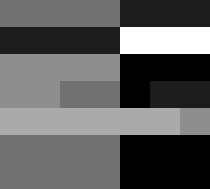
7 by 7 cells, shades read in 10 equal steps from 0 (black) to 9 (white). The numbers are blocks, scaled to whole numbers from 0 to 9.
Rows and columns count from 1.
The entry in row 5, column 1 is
6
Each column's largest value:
6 6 6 6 9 9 9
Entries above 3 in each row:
4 3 4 4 7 4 4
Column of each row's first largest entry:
1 5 1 1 1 1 1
